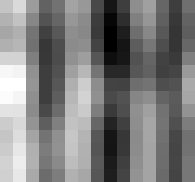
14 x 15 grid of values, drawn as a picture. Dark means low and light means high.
Stripes running up and down repeat 3 times from left to right. Overall the values sit about 50% of the way up the scale. The ninth with the lowest average is the top middle. No lone cell stands out from its neighbours.
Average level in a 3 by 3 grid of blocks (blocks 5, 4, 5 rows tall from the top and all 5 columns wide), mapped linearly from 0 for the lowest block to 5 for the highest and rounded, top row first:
3 0 1 | 4 3 2 | 5 2 2
